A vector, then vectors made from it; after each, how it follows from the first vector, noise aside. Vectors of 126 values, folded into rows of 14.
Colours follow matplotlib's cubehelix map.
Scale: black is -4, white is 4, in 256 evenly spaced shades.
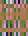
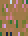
partly zeroed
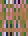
copied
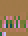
partly zeroed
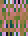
copied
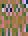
wrapped around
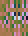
wrapped around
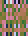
copied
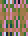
copied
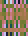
copied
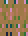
partly zeroed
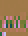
partly zeroed
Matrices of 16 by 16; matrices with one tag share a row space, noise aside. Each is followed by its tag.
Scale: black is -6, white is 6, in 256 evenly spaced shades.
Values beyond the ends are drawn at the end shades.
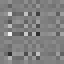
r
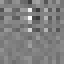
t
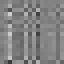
r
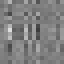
r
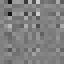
r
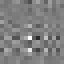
t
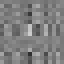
t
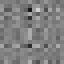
t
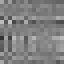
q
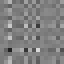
r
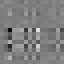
r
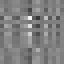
t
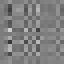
r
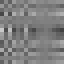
q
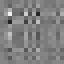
r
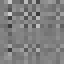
r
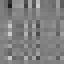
r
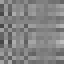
q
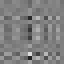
t
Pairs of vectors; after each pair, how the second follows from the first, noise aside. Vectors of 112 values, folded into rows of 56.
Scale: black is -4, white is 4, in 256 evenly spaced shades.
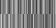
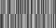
sign-scrambled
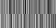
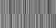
shrunk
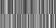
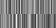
wrapped around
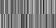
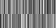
negated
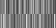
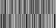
negated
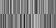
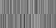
shrunk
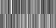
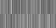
shrunk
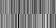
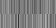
shrunk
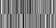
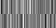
negated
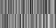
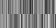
sign-scrambled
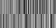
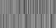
shrunk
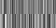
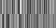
wrapped around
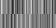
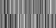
wrapped around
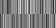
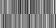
negated
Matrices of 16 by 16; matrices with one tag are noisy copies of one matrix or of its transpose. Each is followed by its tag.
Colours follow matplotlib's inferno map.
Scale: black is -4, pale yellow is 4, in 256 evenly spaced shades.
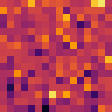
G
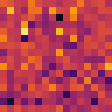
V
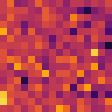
G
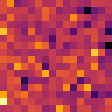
G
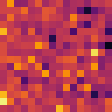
G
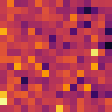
G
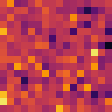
G
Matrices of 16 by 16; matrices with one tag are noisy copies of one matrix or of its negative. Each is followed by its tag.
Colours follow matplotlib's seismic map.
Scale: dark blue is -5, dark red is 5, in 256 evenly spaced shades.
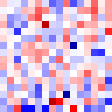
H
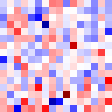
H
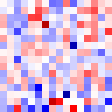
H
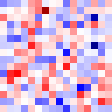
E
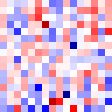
H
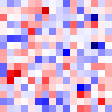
E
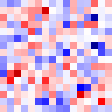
E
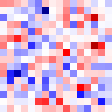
E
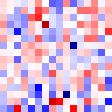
H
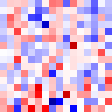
H
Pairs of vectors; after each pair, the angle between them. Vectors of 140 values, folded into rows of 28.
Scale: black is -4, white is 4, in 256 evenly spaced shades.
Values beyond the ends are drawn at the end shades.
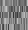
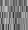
nearly parallel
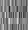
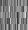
partly opposed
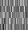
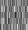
orthogonal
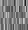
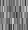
partly aligned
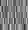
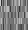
partly opposed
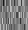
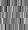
partly aligned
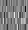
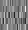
nearly opposite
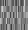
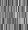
orthogonal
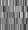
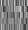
nearly parallel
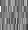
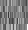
orthogonal
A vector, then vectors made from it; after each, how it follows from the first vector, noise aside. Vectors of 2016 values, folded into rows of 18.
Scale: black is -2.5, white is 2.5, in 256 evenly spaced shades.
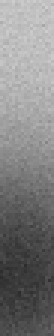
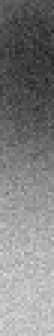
reversed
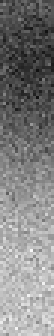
reversed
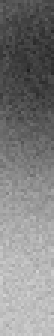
reversed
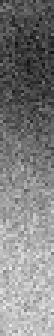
reversed
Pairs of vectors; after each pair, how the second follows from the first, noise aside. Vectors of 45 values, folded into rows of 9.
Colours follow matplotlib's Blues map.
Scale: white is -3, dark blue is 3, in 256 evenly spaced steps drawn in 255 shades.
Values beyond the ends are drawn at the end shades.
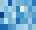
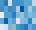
negated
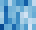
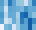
negated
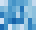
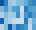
negated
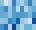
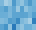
shrunk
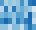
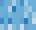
partly zeroed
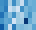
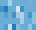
partly zeroed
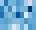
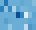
partly zeroed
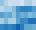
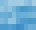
shrunk
